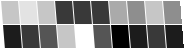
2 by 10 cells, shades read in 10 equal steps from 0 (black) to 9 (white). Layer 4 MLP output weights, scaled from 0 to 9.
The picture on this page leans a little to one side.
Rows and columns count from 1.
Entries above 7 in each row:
1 1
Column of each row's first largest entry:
2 5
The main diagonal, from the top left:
7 2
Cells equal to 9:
1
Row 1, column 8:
5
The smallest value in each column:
1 2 3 2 2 2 0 1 2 1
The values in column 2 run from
2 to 8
